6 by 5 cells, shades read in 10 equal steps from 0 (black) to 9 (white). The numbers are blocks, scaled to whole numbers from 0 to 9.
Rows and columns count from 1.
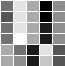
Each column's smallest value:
3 4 1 0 3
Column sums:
27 42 26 17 26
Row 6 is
6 5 1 7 3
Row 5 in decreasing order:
8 6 4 3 1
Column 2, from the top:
8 8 8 9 4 5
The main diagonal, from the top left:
4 8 6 1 3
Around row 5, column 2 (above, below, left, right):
9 5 6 1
